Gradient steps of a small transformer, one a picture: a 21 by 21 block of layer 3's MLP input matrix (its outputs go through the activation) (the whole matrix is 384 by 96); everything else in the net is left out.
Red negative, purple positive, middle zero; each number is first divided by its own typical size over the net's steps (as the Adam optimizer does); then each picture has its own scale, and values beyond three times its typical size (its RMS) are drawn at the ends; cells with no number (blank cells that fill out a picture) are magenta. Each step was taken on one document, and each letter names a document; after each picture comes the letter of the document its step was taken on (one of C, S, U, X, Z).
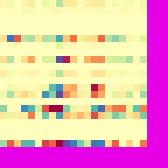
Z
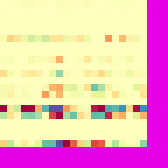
Z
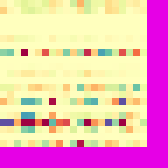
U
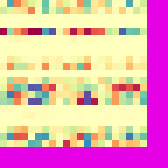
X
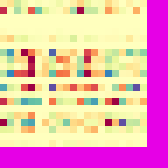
U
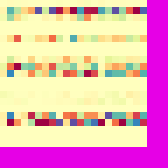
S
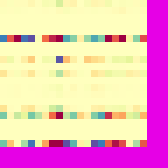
Z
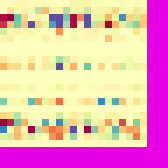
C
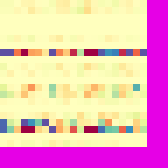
U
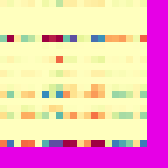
Z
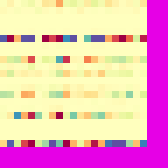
Z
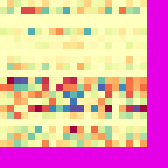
X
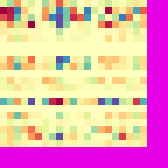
C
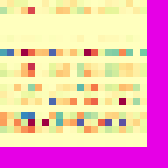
U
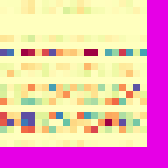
U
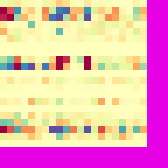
C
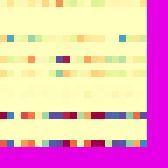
Z
